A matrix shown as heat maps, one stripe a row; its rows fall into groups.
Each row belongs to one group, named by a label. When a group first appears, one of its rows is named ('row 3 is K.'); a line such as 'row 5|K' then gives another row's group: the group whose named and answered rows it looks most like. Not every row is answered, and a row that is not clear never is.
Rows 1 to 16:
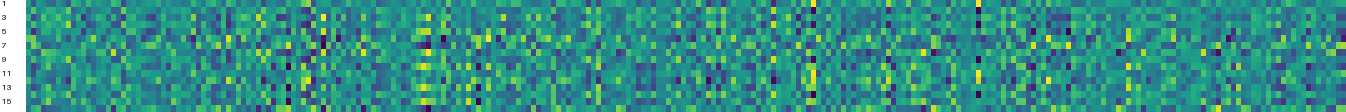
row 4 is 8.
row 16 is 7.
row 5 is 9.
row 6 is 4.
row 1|4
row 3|9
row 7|7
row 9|8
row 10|9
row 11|4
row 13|9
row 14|8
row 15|9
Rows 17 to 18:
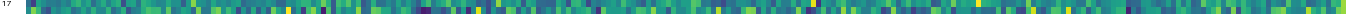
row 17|4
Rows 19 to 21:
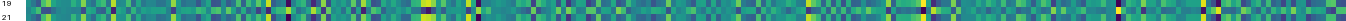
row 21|9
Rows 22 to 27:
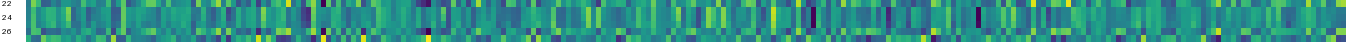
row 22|7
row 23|8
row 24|8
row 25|8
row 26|7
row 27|9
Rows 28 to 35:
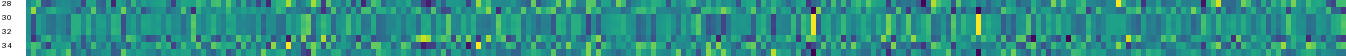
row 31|4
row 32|4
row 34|7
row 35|8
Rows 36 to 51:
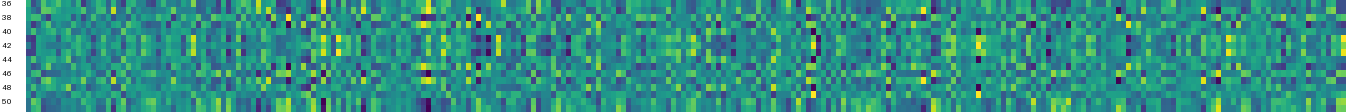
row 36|9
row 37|9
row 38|7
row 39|9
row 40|8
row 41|4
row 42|4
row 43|4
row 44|8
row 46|7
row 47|9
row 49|4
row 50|7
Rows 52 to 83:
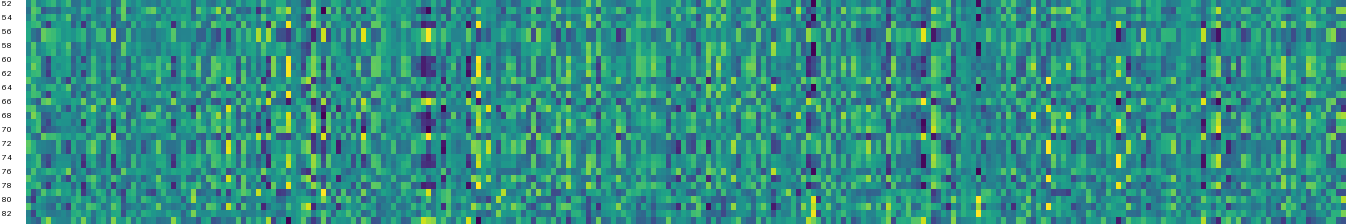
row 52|8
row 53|7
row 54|8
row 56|9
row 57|9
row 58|8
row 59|8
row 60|7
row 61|7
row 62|7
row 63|4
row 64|8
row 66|9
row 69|7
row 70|7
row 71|9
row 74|7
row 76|8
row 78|7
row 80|4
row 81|4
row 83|9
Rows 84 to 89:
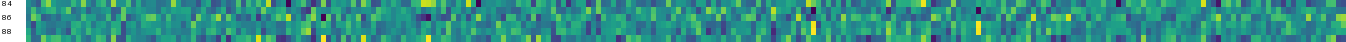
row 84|9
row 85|8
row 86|7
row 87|4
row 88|4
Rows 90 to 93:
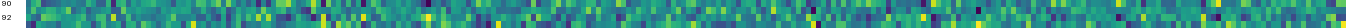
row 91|8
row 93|4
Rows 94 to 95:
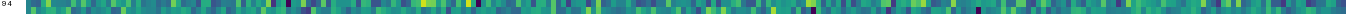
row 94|9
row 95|8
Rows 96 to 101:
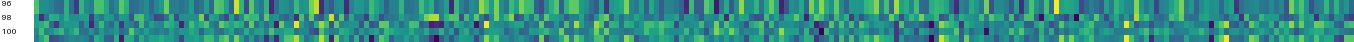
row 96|4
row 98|9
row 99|7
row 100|8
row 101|7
